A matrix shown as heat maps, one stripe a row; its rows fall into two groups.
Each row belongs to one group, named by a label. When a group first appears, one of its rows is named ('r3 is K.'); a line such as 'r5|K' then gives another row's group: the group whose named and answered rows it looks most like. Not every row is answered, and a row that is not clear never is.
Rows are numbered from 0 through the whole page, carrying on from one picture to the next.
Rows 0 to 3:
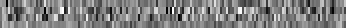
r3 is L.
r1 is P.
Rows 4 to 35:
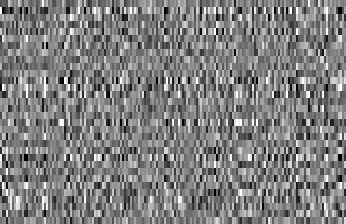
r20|L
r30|L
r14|L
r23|L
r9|L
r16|L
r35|L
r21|P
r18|P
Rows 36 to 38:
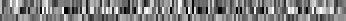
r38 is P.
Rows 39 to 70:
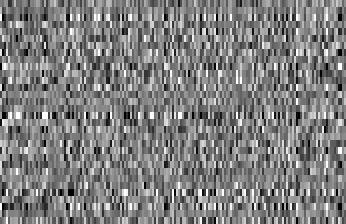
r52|L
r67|P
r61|P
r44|P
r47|P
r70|L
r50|P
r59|P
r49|P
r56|L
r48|L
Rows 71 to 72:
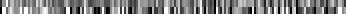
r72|L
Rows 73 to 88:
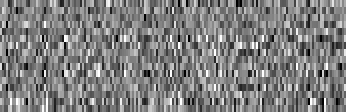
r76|L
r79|P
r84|P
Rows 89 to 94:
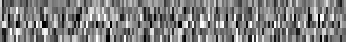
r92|P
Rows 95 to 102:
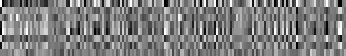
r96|L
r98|L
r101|L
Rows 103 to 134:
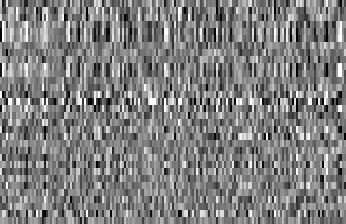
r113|L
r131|L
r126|P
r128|P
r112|L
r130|P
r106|L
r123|L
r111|P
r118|L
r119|P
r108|L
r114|P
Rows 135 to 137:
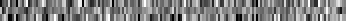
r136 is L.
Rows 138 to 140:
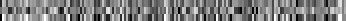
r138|L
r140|L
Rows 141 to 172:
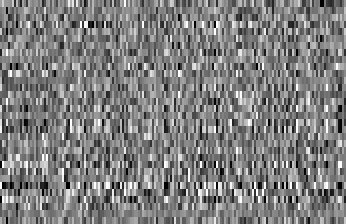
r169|L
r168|P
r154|P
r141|P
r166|P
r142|L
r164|L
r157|P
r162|P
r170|P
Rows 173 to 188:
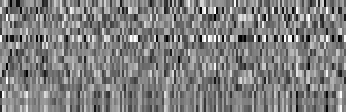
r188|L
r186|L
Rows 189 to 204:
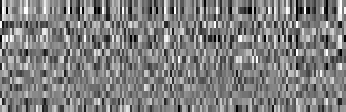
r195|L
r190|L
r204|P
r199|P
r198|L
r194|L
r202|L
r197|P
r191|L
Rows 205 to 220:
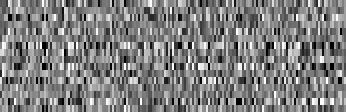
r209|P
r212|P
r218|L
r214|P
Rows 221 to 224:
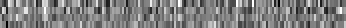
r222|L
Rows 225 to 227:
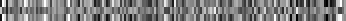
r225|L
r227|L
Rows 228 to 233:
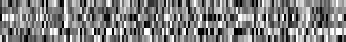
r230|L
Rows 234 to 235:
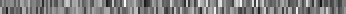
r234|P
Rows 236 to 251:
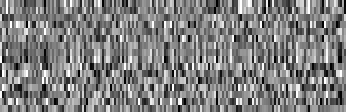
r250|P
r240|L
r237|L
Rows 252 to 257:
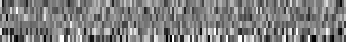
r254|L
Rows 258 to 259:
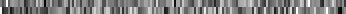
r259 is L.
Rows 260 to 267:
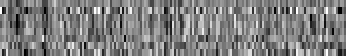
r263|P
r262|P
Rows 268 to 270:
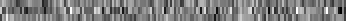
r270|L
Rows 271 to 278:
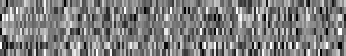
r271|L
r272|P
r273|L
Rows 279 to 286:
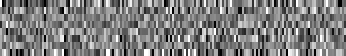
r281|P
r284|P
